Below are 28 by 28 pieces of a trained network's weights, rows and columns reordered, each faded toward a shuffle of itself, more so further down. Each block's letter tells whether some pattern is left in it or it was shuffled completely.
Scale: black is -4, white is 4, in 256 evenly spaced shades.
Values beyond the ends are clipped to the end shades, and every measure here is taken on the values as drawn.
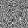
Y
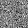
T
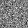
T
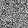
T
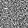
Y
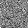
T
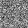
T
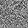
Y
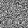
Y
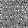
Y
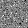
T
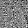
Y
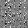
Y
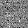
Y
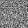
Y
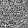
Y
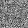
T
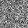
Y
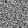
Y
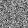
T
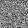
T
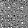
Y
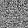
Y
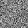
Y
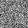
T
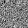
Y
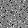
T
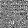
Y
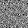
Y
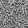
Y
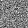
T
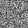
T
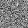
T
